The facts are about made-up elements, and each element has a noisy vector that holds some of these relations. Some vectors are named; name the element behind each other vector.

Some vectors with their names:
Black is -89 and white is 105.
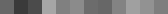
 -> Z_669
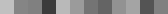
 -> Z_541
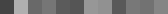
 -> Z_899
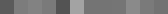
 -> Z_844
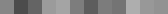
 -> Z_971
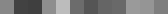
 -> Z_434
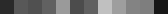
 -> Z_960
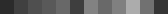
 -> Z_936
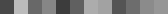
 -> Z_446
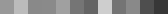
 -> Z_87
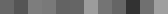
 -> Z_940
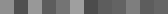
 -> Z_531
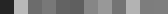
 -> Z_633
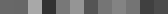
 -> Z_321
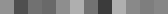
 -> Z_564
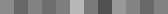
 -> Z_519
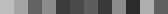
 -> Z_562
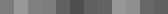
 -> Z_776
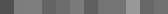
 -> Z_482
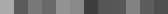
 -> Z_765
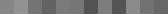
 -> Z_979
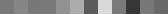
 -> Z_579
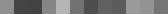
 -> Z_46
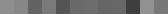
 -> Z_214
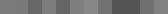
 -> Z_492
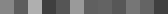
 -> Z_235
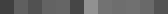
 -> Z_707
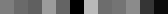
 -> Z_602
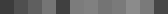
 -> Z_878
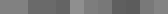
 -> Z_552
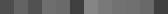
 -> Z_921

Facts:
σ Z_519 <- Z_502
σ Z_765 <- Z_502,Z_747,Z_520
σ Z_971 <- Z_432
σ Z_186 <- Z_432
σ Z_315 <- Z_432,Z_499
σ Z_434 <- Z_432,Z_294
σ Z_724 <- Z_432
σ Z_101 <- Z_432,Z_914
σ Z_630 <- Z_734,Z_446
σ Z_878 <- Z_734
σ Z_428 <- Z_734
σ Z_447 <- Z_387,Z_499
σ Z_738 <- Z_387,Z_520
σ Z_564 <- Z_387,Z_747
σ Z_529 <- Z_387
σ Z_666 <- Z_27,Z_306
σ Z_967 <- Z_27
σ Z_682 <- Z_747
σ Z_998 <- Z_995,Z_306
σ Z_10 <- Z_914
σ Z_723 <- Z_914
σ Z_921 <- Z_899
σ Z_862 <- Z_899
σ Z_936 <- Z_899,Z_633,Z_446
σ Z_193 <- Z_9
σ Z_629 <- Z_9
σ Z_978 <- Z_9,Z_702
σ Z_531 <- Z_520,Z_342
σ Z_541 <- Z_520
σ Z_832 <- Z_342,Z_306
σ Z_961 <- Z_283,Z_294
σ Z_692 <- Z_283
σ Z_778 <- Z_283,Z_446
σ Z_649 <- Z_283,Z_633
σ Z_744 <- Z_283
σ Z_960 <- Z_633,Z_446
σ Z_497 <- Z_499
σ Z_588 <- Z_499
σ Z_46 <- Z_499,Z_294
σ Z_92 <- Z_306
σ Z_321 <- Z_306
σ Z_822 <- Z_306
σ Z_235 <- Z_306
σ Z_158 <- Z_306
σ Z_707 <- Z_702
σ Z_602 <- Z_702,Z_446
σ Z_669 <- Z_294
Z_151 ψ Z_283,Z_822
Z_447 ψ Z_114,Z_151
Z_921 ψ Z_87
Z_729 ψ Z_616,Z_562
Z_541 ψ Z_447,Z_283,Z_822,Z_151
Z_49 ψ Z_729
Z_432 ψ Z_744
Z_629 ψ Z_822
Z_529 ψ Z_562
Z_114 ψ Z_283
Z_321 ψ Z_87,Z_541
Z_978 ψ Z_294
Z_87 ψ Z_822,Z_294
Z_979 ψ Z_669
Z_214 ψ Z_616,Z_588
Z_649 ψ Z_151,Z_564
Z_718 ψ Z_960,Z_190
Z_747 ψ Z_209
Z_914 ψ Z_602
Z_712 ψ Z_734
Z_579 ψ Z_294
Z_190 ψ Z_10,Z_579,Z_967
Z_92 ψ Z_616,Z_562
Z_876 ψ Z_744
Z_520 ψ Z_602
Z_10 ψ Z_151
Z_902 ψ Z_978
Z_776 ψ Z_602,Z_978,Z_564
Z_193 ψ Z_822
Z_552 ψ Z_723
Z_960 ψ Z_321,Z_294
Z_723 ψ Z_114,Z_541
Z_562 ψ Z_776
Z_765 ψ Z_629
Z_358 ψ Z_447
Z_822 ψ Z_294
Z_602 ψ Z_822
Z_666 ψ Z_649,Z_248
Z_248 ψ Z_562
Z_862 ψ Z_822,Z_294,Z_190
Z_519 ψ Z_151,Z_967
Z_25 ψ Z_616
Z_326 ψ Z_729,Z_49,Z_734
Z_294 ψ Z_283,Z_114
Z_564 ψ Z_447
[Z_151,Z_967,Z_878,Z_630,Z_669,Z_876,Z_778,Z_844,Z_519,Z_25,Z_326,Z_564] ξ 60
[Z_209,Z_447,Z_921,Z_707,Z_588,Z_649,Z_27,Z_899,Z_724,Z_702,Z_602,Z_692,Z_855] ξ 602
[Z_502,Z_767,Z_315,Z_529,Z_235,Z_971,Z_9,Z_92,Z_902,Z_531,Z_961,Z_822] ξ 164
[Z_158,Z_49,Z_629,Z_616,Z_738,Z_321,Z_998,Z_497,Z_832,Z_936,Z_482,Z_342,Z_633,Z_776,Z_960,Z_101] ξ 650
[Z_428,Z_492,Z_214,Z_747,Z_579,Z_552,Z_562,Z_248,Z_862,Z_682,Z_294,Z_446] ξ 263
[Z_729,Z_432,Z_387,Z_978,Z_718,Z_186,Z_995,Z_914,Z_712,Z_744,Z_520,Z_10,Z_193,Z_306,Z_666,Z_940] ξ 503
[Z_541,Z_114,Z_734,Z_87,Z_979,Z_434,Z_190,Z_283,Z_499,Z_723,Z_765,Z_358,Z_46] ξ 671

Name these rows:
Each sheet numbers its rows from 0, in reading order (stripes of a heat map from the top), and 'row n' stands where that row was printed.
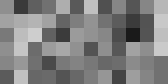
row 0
Z_10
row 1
Z_520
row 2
Z_306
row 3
Z_499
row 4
Z_358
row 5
Z_734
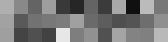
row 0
Z_729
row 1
Z_682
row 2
Z_447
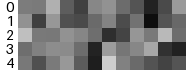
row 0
Z_995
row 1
Z_666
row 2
Z_529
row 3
Z_629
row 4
Z_193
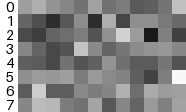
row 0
Z_747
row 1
Z_649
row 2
Z_978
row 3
Z_723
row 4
Z_428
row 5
Z_387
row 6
Z_283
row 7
Z_502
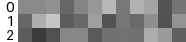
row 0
Z_151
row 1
Z_342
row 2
Z_961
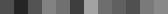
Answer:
Z_744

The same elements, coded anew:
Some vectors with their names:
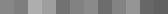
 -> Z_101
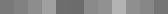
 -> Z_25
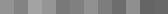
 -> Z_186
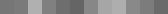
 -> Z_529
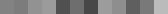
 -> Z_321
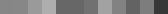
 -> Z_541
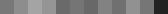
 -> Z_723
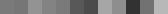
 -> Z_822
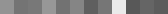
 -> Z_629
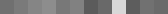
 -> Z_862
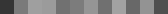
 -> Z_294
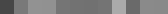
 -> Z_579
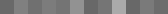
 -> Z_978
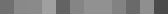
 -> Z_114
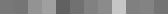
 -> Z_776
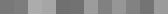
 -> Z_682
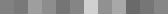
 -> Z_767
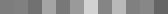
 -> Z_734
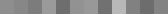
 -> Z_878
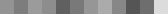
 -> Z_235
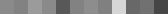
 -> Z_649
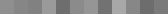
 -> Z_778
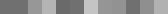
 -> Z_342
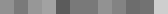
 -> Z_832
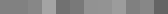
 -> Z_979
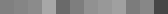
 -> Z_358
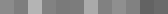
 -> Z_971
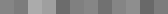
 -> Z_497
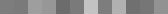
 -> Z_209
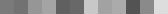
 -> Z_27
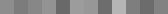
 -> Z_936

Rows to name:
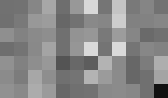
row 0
Z_633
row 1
Z_214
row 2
Z_744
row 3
Z_446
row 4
Z_666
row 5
Z_531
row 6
Z_10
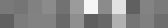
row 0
Z_9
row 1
Z_960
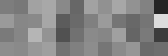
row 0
Z_914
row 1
Z_967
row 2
Z_447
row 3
Z_669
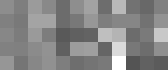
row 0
Z_692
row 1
Z_738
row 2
Z_92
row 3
Z_428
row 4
Z_602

